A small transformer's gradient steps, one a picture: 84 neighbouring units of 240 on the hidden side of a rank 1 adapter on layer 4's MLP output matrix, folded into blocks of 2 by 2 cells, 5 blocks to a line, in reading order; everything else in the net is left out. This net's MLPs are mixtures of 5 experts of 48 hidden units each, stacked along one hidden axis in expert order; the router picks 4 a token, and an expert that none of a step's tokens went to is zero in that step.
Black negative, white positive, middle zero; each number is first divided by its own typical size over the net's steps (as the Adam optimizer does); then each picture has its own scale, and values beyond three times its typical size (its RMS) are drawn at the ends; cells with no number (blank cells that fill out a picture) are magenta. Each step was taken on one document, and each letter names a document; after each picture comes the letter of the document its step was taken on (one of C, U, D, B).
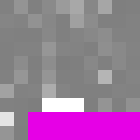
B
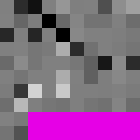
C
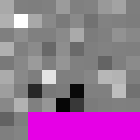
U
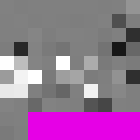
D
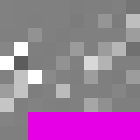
D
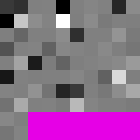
U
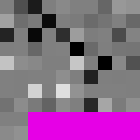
C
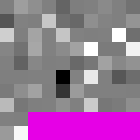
C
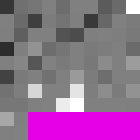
U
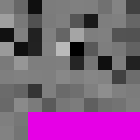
C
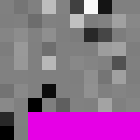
B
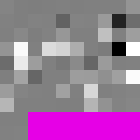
D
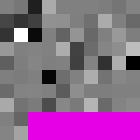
C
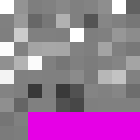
U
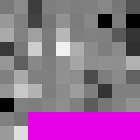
C
